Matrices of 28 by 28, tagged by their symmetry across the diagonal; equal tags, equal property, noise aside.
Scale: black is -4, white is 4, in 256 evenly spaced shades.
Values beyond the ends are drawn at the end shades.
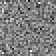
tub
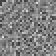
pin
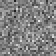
tub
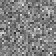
tub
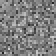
pin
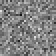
tub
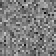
tub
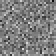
tub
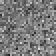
pin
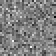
tub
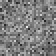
pin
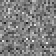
tub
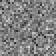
pin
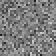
pin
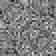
pin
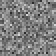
tub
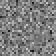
pin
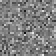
tub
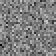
tub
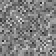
pin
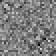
pin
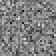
pin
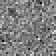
pin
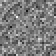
pin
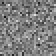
tub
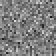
tub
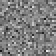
tub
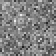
pin
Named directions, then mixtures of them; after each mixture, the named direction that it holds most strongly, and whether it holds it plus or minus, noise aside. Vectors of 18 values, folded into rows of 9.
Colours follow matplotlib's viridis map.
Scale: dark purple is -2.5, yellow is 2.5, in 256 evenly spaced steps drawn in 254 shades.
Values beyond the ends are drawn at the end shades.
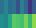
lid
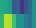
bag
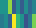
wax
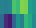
bag, minus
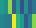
wax, plus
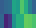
bag, minus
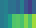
lid, plus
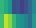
bag, plus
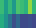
lid, minus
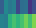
lid, plus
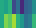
bag, plus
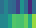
lid, plus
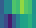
bag, minus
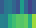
lid, plus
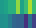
lid, minus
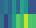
lid, plus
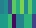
wax, minus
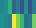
wax, plus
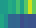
lid, minus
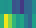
bag, plus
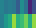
lid, plus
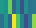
wax, plus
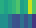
lid, minus
